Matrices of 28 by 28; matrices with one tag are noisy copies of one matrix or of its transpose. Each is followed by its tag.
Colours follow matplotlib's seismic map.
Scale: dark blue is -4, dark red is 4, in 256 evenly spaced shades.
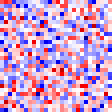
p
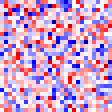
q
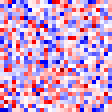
p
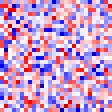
q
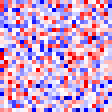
p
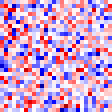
q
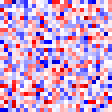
p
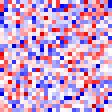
p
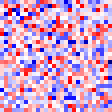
q
